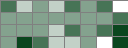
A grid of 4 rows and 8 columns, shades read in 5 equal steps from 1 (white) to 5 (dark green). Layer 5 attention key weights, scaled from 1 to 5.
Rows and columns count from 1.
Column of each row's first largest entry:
1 8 8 2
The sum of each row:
23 25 27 25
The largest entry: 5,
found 3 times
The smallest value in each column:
3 2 3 2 2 3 1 1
